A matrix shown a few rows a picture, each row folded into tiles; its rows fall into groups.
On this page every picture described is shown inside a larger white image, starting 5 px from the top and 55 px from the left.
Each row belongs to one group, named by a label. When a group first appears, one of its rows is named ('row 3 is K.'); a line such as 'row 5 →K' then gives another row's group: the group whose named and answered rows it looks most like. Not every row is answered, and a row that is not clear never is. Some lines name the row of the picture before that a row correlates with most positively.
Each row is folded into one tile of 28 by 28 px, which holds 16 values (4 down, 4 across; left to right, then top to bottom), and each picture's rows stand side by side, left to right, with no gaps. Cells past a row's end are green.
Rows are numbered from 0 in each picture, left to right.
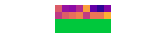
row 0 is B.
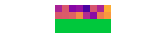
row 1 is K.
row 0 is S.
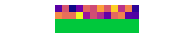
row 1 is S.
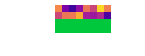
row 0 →B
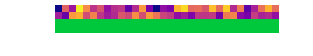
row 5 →S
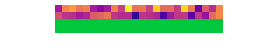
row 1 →B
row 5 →K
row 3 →S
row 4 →S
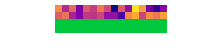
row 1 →S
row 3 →B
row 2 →K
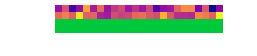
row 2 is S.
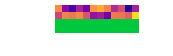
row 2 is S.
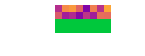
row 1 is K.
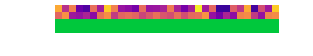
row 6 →K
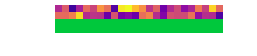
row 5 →S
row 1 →S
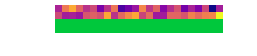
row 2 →B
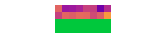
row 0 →B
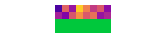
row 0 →K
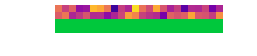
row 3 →S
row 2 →K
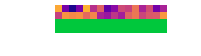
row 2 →K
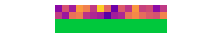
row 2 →K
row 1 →S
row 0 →K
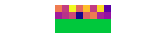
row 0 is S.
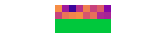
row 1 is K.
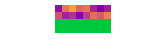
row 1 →B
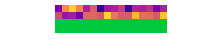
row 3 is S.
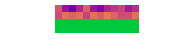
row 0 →B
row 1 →B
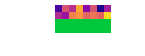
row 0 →K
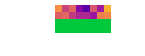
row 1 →K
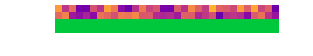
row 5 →S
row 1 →K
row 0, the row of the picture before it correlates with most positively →0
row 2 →B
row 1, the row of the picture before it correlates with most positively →1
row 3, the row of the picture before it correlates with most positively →0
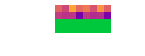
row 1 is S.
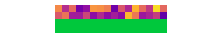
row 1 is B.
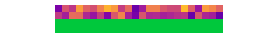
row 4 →S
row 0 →K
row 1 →S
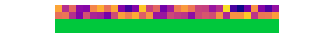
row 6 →B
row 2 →B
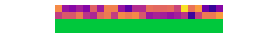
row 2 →B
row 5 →B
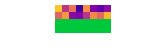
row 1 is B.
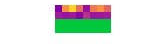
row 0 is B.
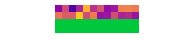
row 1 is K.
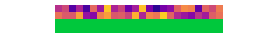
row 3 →B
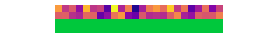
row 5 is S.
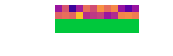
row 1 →S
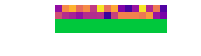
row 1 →S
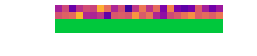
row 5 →B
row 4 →B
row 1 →S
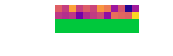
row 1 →S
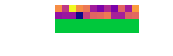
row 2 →K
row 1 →B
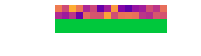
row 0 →S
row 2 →B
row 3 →K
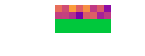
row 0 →S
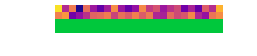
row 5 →K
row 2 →B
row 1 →B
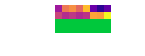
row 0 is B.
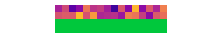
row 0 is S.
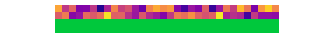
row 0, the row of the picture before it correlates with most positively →1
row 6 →S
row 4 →B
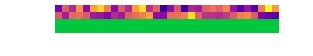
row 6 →B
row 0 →K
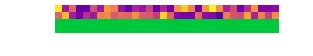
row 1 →K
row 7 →B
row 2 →B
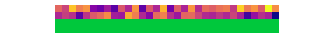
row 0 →S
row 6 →S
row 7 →S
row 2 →K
